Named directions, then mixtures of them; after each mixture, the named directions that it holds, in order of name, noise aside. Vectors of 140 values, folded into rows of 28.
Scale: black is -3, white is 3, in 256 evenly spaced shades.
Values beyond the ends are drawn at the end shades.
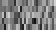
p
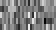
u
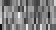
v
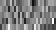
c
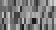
p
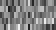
c, u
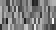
c, v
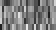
v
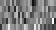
c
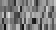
p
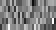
c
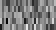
c, v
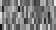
u, v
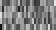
u, v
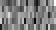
p, v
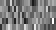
c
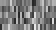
c, u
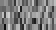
p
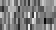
u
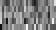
c, v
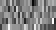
c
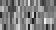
u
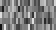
u, v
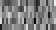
p, v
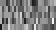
c, v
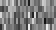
u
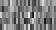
c, u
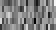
p, v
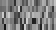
p
